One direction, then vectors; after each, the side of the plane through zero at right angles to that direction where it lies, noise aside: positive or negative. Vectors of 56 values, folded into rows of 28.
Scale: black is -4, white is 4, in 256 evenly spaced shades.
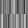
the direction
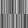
negative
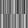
positive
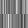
negative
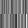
negative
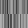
positive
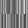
negative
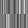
negative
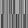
negative
